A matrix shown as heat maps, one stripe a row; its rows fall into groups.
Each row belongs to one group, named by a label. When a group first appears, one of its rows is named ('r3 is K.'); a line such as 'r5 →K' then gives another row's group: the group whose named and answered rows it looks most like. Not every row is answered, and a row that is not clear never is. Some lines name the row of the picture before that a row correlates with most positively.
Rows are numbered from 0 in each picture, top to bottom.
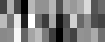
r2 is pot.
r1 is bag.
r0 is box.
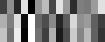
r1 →bag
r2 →bag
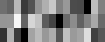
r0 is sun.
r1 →pot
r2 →box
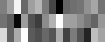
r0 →pot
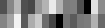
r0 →sun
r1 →pot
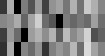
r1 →pot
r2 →box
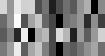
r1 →pot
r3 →pot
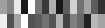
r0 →bag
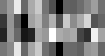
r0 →pot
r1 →box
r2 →sun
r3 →pot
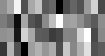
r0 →pot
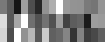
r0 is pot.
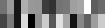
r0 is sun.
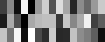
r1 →box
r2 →bag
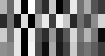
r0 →bag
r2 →bag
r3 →bag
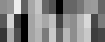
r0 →pot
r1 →box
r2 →box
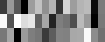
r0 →box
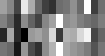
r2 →box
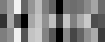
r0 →pot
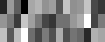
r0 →box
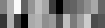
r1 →box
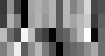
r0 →box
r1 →box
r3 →pot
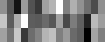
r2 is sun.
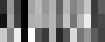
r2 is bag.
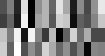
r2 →bag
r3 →sun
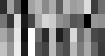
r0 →box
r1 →sun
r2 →bag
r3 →bag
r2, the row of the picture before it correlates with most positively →2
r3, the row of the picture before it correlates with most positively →2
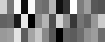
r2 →pot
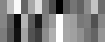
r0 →pot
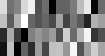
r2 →box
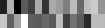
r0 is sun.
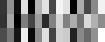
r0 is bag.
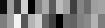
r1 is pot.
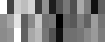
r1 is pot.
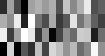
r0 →box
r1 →bag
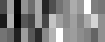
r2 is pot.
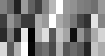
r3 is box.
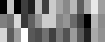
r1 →sun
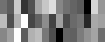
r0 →sun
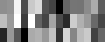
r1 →bag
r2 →box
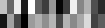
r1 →box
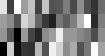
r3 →sun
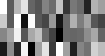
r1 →bag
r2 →pot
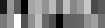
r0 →box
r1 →pot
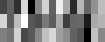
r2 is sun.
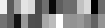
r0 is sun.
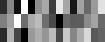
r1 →pot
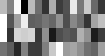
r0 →bag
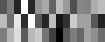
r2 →pot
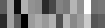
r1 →box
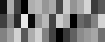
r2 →pot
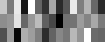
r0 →bag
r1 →pot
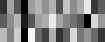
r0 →box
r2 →bag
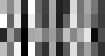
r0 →bag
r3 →bag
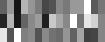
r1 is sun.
